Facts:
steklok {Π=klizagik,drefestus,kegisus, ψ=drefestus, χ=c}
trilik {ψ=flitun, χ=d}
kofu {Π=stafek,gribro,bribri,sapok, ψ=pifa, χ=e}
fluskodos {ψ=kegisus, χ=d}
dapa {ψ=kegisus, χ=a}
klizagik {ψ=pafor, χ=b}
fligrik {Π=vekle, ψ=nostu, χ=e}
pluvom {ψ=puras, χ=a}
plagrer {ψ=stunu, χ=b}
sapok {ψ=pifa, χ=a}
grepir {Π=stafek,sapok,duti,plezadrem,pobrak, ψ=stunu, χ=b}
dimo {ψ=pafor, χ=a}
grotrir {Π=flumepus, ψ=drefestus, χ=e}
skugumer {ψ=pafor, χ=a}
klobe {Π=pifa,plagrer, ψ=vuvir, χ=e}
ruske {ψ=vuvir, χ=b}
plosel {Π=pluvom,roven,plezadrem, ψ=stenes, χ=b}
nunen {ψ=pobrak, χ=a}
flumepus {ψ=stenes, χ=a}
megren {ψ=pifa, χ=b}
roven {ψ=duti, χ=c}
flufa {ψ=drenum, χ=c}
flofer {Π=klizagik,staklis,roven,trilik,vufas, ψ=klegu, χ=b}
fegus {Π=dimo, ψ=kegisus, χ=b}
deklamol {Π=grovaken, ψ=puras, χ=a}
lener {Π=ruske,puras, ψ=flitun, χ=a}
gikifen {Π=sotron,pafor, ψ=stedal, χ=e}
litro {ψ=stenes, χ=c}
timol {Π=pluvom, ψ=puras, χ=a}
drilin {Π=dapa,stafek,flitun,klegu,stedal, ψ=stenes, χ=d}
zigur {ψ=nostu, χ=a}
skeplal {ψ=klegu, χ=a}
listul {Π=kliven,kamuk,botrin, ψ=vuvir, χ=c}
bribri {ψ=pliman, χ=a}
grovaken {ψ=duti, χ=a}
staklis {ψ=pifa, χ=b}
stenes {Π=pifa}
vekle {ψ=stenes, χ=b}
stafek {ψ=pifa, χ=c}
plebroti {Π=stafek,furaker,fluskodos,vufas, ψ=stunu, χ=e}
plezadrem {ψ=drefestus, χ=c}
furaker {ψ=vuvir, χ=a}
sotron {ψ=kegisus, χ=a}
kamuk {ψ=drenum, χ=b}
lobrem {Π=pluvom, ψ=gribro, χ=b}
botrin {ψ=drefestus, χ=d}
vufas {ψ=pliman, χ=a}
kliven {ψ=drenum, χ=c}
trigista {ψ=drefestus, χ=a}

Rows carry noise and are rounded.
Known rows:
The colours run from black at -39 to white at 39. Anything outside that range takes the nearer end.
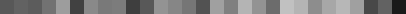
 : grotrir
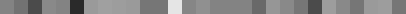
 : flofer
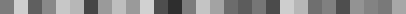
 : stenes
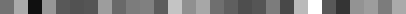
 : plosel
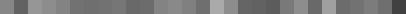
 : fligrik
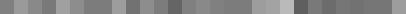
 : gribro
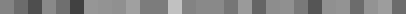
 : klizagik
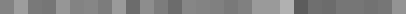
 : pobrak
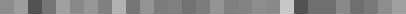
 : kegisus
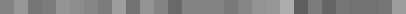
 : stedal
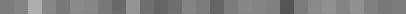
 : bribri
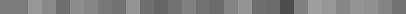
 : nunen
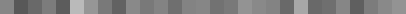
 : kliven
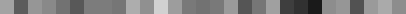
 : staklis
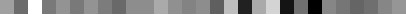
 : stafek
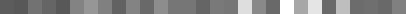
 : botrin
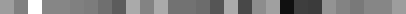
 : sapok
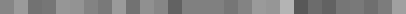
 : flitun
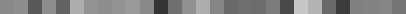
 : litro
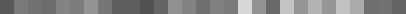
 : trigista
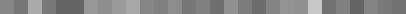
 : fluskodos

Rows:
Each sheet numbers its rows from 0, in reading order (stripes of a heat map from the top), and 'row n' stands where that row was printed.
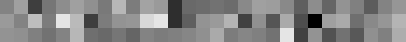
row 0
puras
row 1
pifa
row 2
pafor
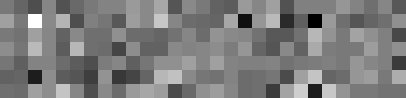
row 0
ruske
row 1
kofu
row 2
dimo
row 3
sotron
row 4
fegus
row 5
lobrem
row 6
klobe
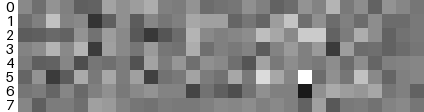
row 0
trilik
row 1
grepir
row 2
plezadrem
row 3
plebroti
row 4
kamuk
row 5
drefestus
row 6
lener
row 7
flufa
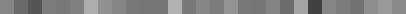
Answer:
roven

